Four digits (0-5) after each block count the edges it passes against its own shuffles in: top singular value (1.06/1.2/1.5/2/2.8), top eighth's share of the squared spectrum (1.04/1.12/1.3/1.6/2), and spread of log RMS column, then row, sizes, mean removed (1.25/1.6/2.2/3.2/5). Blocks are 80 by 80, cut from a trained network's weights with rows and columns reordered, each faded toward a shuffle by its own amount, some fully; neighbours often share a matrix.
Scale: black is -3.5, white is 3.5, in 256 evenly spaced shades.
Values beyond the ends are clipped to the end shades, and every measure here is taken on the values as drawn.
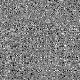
3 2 0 2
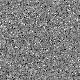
1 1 0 0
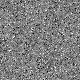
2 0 0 0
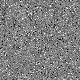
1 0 0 0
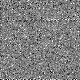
3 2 0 2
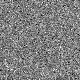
0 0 0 0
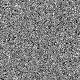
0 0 0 0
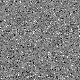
2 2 0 1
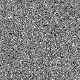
1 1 1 0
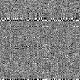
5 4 1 3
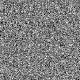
3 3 0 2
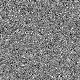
1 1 0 0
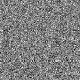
3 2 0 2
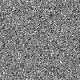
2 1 0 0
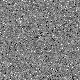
0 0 0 0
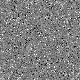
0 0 0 0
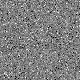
1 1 0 0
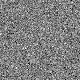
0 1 0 0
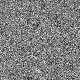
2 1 0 0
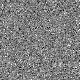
2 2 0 1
